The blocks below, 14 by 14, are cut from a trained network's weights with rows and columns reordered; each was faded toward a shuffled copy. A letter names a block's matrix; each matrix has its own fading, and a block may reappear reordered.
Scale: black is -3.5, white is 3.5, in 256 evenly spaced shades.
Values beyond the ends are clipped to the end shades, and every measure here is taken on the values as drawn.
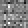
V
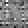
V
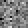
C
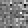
V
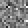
C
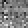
V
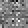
V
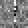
V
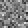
C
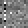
V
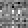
V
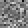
C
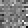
V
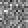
C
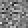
C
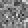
C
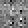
V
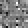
V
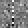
V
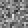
C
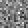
C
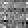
V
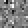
V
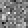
C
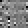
V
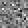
C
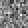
C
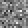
C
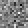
C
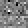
V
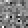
C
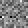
C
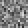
C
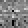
V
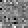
V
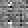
V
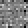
V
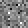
C
